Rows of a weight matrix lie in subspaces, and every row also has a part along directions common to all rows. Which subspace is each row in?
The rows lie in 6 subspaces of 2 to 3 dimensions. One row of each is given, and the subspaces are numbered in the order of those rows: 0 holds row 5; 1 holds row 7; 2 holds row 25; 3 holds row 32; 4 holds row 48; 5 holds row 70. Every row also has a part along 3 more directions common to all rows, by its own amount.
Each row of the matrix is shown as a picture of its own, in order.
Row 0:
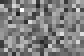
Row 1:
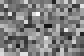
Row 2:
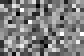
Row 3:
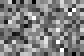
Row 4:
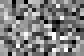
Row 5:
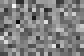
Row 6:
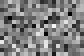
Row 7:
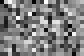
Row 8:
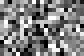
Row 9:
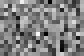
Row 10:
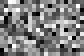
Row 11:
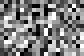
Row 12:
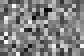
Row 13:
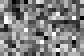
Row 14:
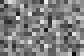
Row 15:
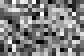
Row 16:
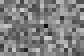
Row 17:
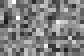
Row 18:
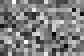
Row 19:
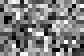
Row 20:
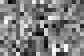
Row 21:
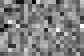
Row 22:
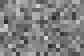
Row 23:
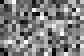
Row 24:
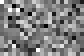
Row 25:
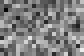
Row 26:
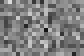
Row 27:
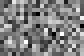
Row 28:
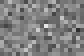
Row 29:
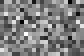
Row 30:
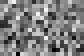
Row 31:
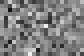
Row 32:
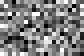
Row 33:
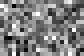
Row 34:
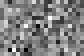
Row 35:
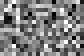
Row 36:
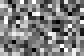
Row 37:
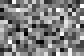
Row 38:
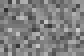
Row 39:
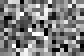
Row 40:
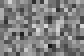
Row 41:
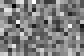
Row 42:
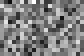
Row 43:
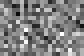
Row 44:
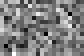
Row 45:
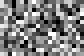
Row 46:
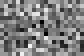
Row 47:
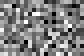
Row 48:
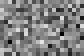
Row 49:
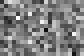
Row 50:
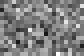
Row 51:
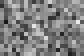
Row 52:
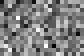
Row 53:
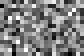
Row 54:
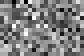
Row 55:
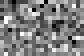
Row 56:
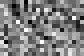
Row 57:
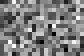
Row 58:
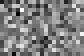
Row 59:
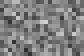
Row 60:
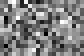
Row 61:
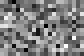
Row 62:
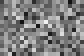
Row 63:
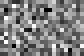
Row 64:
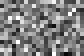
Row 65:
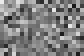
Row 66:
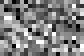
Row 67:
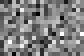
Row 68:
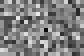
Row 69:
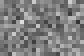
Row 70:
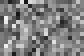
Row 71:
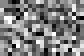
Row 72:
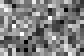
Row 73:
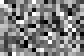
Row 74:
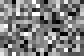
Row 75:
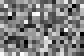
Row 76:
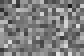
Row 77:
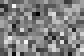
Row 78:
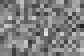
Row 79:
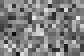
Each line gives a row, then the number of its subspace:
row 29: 1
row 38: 3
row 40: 4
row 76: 4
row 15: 4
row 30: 2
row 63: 0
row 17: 4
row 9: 4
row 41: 0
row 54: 5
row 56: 0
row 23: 2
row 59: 1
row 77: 2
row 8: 2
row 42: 5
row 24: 5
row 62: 1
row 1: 3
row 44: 5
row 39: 4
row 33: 2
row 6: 2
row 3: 3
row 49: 1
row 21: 0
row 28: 3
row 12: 0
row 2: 5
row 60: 5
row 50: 4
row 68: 1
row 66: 2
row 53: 2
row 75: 3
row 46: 4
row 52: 4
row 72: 2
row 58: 5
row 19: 3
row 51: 0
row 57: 5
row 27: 0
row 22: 0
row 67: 5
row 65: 4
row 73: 1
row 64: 2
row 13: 0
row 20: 2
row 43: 0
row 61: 3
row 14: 1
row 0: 5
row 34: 1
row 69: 1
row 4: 3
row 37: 4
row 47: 4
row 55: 4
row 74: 0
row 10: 3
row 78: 0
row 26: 1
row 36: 3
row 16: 3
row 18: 3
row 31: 5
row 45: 1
